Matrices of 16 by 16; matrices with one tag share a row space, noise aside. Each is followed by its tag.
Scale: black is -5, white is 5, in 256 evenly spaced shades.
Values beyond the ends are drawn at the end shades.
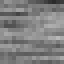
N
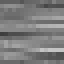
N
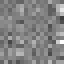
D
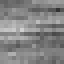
N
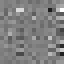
D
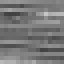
N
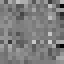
D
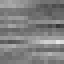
N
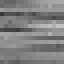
N
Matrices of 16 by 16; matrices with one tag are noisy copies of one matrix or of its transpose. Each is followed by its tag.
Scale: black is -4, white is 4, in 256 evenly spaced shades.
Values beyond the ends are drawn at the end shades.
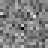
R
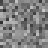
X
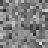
X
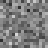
X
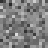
X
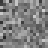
X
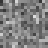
X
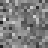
X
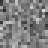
X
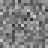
R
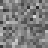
X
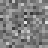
R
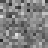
X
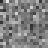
X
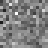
X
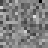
X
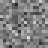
R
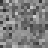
X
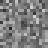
X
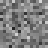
R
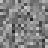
R
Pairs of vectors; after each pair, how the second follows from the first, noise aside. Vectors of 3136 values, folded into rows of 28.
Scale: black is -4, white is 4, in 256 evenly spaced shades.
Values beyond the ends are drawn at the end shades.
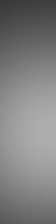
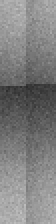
wrapped around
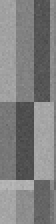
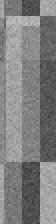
wrapped around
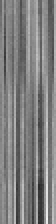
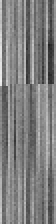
wrapped around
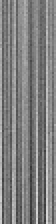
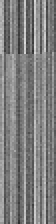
wrapped around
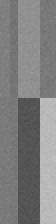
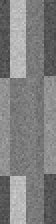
wrapped around
